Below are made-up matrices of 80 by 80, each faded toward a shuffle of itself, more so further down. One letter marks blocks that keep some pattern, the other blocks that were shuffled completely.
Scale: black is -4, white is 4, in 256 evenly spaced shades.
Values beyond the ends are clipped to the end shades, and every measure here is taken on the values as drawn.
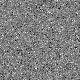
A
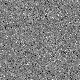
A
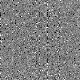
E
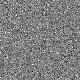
A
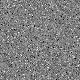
A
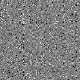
E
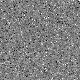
A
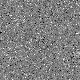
A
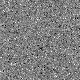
A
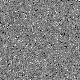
A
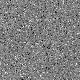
A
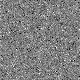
A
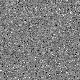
A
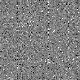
E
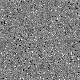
A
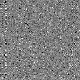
E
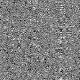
E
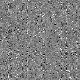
E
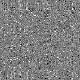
E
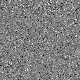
A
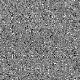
E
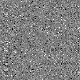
E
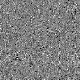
E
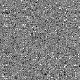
E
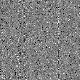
E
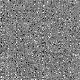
E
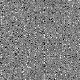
E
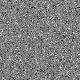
A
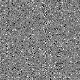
E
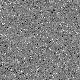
A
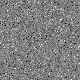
A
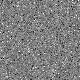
A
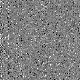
E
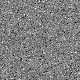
A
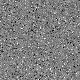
A
